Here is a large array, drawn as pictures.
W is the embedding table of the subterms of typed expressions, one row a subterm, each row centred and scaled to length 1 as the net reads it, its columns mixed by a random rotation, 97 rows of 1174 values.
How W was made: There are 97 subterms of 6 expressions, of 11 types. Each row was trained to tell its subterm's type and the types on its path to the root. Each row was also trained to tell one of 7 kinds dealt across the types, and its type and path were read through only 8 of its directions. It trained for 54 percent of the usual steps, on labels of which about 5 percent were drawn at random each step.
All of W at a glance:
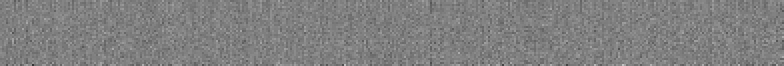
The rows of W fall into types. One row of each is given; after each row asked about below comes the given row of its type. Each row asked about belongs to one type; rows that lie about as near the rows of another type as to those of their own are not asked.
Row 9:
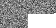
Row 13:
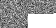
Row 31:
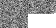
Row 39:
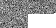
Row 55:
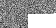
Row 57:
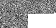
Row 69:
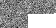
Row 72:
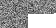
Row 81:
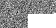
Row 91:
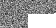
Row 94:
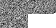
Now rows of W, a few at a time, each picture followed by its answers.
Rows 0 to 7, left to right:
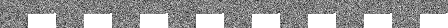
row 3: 13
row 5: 94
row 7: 39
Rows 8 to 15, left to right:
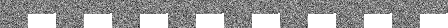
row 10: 13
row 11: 57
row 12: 91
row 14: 39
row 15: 57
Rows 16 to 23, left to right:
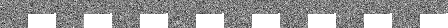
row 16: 72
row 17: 81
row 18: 81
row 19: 72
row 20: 39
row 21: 9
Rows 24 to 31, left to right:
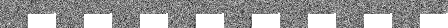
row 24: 69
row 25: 39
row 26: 81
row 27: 13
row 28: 13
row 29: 31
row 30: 72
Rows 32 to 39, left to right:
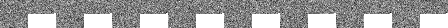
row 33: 13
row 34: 94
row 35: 55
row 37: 55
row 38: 94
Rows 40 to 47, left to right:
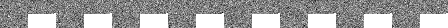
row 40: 81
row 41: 55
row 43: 94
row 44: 57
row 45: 91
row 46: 9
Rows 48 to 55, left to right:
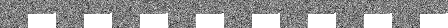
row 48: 69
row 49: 72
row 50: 69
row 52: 72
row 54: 81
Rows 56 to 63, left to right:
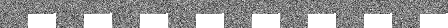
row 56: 94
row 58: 57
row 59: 31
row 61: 57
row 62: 39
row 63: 9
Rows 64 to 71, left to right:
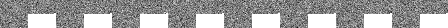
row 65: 57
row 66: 81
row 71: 39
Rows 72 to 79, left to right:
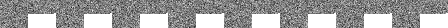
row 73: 39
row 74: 57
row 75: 13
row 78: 81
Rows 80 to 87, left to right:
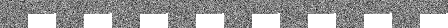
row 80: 55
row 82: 13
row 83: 91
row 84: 55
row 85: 31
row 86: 69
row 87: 9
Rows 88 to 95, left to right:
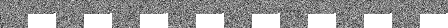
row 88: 94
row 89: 72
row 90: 81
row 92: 13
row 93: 57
